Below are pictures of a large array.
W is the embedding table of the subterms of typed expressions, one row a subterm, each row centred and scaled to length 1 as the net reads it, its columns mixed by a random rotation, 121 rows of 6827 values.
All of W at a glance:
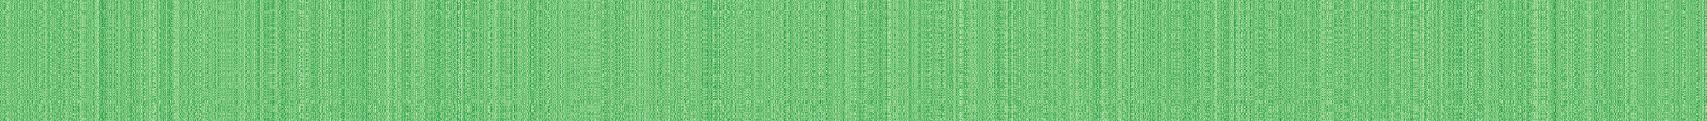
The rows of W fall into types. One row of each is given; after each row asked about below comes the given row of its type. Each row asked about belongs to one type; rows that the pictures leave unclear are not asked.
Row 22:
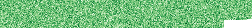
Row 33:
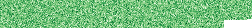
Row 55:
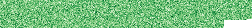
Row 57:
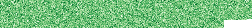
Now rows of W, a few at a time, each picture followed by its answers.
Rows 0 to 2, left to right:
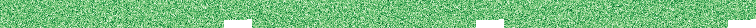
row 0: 33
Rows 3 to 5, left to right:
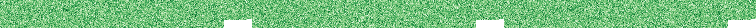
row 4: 33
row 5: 55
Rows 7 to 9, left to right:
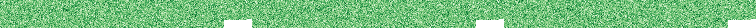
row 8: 55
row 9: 57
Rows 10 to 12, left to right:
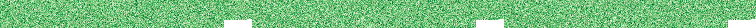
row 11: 22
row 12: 33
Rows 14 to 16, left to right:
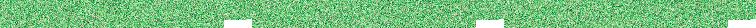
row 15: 22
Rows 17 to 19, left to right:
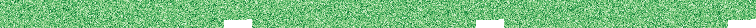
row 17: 57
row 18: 55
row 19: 55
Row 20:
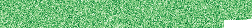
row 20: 22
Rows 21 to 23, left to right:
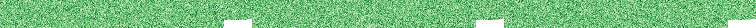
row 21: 55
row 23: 57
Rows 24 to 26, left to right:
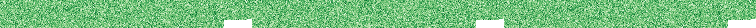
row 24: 55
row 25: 22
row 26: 55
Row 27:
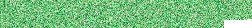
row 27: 33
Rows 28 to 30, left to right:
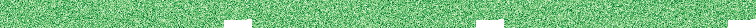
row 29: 22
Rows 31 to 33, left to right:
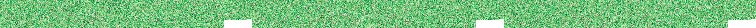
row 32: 22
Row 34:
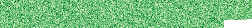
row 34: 57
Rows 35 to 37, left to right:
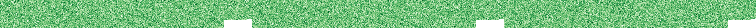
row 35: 57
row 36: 33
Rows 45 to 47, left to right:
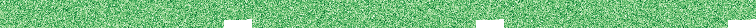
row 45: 22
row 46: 57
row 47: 57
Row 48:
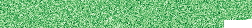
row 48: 22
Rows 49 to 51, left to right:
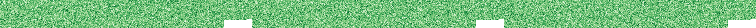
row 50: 55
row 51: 55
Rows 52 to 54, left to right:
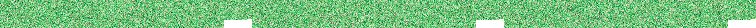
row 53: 33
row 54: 55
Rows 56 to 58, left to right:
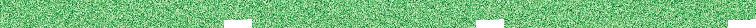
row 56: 57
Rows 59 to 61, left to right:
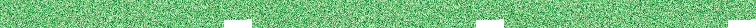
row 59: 33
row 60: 33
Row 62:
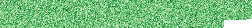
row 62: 22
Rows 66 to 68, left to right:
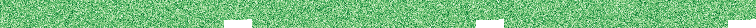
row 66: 57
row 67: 55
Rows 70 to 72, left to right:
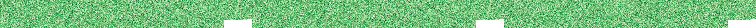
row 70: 57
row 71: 57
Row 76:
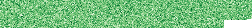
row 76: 22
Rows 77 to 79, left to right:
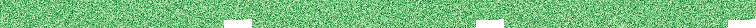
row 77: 57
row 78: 22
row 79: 22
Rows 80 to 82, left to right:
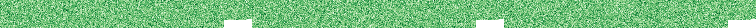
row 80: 57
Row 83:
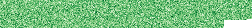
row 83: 55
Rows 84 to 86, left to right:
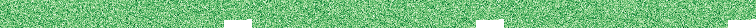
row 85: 57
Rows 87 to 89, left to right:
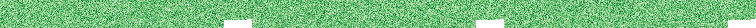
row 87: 55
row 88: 57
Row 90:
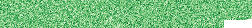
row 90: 22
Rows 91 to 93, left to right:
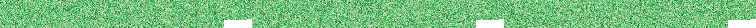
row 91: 55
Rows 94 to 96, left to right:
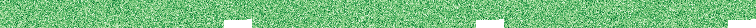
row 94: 22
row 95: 33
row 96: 55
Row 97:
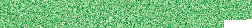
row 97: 33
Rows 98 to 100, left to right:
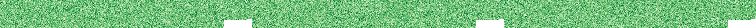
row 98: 55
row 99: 55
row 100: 22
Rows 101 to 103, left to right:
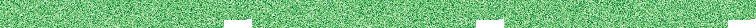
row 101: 22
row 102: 22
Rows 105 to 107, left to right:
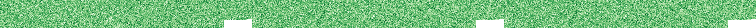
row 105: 22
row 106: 57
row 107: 57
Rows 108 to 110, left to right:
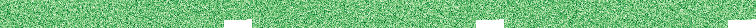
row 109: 33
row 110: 57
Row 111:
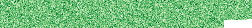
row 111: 57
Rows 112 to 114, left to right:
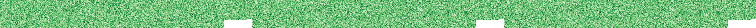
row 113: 55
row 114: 55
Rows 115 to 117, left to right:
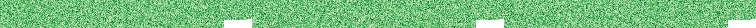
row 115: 33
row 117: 55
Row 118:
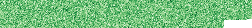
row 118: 22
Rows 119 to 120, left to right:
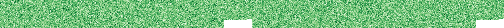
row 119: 57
